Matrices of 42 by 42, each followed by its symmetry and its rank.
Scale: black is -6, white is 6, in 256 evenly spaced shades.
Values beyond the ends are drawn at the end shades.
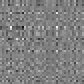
neither, rank three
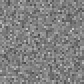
neither, full rank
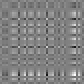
symmetric, rank one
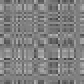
antisymmetric, rank two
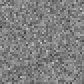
neither, full rank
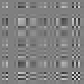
symmetric, rank one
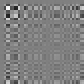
symmetric, rank one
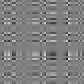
neither, rank one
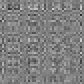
neither, rank three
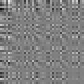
antisymmetric, rank two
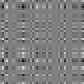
neither, rank one
